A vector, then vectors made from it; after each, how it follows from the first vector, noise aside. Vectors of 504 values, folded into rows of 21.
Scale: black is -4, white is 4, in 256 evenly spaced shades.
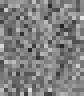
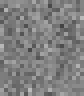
shrunk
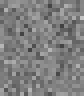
shrunk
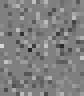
partly zeroed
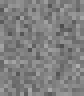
shrunk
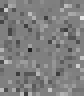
partly zeroed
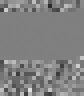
partly zeroed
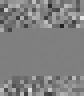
partly zeroed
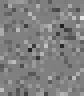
partly zeroed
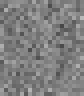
shrunk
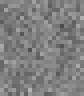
shrunk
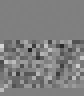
partly zeroed
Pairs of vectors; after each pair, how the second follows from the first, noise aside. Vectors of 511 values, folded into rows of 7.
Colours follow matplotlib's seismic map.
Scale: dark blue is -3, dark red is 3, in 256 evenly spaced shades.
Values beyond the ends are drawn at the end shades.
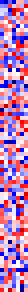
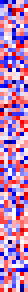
copied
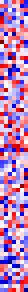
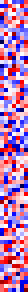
negated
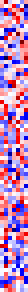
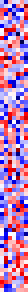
negated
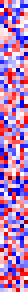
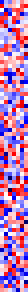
negated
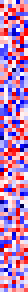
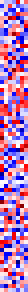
negated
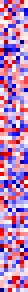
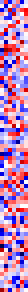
negated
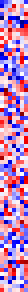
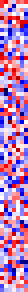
negated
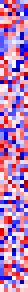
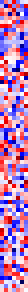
copied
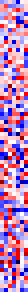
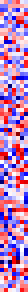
negated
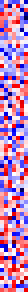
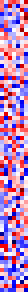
negated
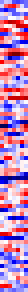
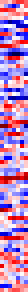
negated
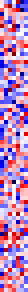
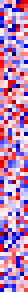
negated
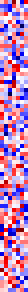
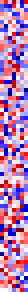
copied
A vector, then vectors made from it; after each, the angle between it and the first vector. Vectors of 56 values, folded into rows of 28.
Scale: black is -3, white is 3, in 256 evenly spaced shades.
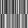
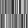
partly aligned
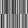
nearly parallel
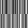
nearly parallel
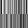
partly opposed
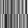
partly opposed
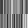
orthogonal
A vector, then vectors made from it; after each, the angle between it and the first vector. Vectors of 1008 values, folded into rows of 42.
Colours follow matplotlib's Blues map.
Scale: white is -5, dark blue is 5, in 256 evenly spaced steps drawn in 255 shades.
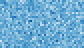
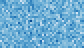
nearly parallel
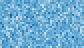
orthogonal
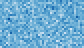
partly opposed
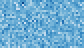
partly opposed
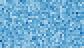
nearly opposite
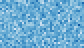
partly aligned
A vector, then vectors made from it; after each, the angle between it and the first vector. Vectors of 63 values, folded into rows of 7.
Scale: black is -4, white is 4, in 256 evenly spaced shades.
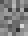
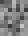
nearly parallel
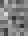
orthogonal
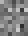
nearly opposite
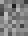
partly opposed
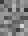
nearly parallel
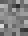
orthogonal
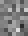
nearly opposite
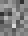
orthogonal
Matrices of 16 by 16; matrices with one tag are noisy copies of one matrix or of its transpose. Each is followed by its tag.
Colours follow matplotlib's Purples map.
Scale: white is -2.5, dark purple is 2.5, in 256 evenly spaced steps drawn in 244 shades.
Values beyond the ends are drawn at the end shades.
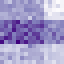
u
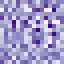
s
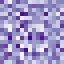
s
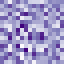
s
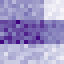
u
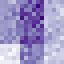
u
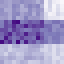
u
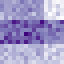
u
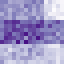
u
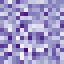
s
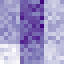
u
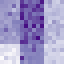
u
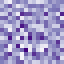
s
